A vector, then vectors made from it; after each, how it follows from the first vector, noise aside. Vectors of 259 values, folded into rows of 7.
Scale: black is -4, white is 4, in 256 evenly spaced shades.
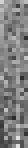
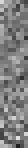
sign-scrambled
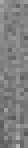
shrunk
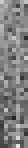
copied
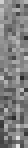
copied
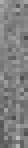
shrunk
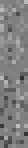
partly zeroed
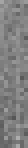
shrunk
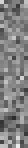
sign-scrambled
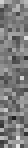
sign-scrambled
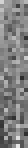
copied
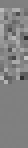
partly zeroed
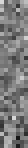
sign-scrambled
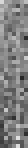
copied
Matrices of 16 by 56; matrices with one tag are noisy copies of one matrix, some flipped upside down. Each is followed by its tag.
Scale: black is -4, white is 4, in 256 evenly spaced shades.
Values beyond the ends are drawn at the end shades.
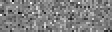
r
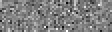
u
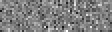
u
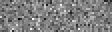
r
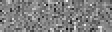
u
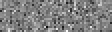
u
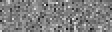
u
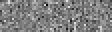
u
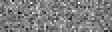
r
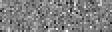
u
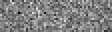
r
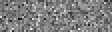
r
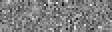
u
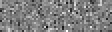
u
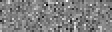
u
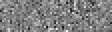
u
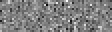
u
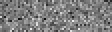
r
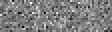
r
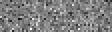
r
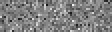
r
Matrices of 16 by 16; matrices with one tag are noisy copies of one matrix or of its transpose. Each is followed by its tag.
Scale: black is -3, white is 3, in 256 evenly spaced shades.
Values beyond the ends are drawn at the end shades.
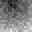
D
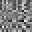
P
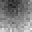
D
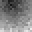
D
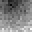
D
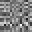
P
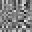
P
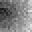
D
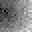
D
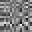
P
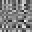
P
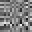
P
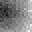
D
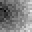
D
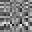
P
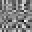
P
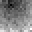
D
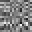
P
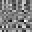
P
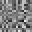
P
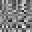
P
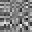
P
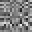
P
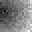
D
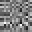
P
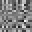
P
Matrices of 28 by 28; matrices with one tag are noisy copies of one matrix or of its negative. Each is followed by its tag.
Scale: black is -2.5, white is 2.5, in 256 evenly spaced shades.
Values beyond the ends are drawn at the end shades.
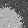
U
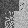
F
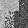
F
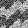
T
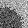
U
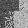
F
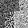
F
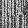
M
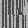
M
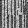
M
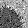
U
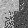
F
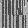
M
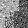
F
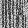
M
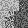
F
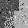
F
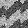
T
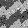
T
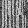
M
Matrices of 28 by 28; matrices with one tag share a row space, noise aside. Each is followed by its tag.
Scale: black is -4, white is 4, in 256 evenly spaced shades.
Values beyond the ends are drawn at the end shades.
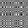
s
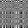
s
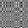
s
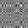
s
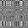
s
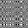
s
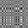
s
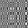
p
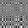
s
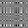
s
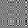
p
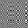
p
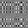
s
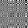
p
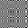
p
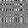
s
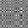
s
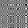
p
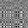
s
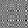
p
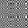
p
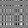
s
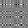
s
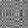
s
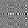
p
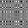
s
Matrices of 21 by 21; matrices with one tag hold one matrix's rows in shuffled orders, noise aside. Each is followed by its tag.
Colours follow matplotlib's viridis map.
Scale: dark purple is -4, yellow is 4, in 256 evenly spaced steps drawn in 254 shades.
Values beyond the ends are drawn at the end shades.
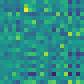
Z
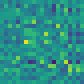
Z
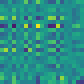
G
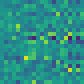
Z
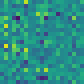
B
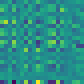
G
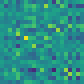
Z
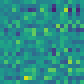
Z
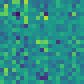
B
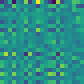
G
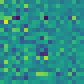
B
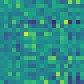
Z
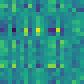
G
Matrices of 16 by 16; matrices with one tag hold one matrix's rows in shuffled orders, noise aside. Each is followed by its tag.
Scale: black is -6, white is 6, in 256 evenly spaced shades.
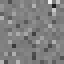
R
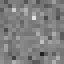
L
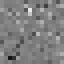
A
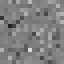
A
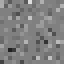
A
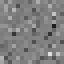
R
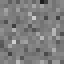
L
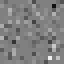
R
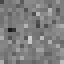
A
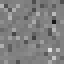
R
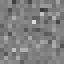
L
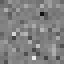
L
